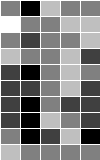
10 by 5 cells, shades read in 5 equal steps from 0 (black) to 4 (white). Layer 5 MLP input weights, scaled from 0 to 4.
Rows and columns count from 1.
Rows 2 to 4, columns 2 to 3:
2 2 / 1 2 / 2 2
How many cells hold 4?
1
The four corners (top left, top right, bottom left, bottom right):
2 2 3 2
